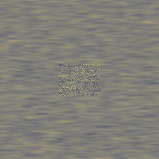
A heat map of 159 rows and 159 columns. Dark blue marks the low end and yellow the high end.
The distribution is heavy-tailed on both sides. An odd patch, rougher than its surroundings, sits in the centre. The halves do not mirror each other. No overall slope runs across the table. The centre is the roughest part. The grain runs across in streaks.
